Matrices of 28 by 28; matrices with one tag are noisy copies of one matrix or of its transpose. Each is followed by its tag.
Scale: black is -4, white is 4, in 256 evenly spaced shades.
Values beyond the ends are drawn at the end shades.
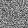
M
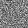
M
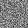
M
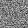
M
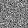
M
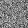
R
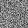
M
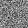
M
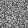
R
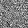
R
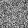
R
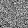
R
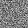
M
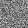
M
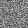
M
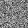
R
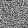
M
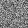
R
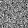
R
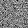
R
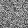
R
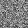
R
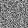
M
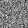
R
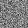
M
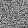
M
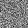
M
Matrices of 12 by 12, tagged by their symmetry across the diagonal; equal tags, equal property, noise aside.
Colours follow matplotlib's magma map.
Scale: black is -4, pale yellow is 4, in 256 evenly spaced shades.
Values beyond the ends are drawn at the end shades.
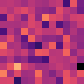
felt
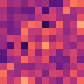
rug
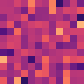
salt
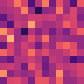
salt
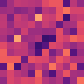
rug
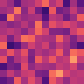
rug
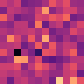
felt
